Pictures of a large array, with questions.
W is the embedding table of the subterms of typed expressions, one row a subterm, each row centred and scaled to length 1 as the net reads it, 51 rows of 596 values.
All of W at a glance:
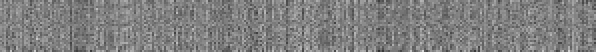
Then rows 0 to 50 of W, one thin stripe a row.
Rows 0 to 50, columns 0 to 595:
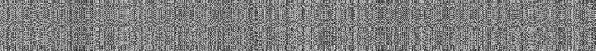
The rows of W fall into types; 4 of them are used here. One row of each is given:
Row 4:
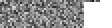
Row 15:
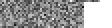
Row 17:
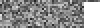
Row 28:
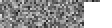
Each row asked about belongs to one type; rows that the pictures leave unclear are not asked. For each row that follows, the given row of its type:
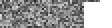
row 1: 17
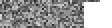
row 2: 17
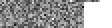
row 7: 15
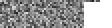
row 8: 4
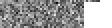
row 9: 28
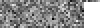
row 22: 17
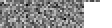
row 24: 4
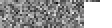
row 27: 28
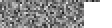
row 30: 28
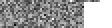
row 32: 15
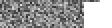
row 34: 17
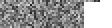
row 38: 28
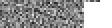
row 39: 4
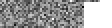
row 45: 15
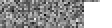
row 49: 15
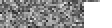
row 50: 17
